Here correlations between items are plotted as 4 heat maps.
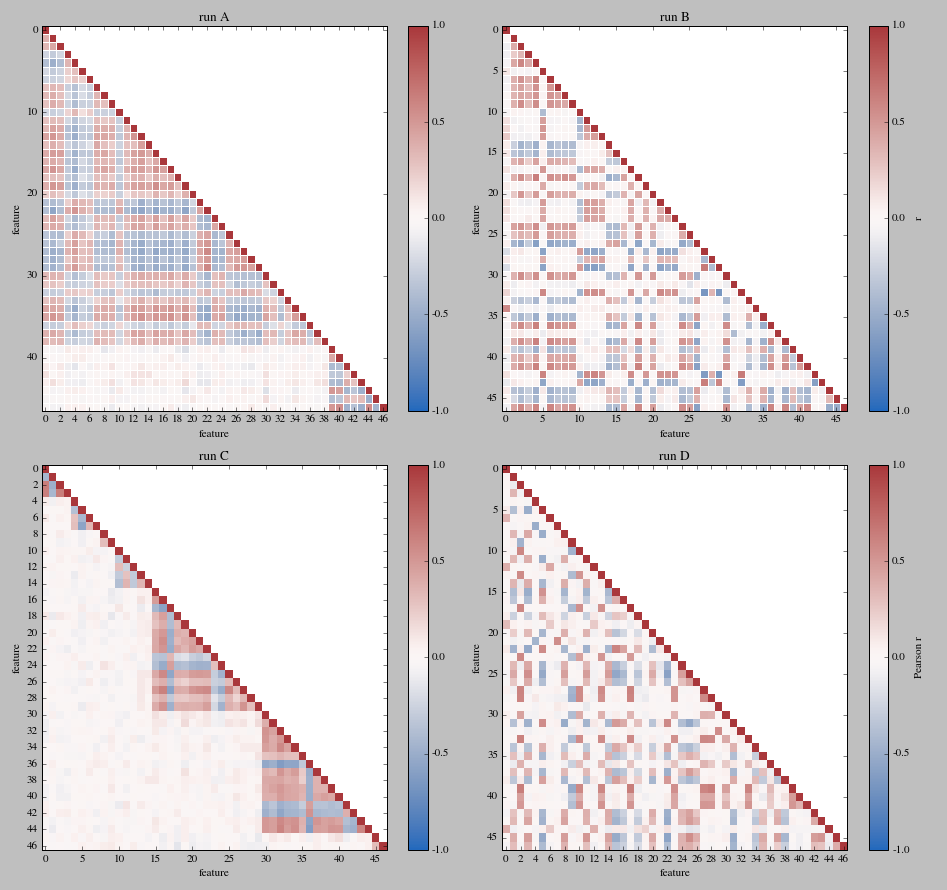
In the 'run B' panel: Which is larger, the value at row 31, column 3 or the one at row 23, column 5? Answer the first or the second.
the second
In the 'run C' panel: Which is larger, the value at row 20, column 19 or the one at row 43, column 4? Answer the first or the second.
the first
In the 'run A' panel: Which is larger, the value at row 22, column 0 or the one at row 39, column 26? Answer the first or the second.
the second
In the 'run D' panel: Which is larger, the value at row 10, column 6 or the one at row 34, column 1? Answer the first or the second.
the first
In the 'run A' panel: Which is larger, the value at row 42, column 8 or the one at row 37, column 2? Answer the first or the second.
the second
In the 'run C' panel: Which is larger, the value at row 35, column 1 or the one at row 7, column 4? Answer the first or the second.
the second
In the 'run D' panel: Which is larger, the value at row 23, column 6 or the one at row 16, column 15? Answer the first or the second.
the second
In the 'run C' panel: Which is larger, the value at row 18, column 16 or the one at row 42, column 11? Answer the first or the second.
the first
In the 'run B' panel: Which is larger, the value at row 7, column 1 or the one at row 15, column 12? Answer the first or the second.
the first
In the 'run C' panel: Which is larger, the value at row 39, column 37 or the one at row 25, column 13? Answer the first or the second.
the first
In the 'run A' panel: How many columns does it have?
47
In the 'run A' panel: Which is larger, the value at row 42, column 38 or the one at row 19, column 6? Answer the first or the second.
the first
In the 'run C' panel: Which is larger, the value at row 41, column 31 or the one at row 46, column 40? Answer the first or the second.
the second
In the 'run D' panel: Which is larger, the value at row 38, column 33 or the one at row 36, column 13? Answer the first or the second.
the second
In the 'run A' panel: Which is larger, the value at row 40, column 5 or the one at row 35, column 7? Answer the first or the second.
the second
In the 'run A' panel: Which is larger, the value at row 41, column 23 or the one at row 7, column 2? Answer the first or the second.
the second
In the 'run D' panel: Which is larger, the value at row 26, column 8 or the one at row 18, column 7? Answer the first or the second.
the first
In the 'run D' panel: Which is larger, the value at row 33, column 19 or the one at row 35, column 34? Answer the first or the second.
the first
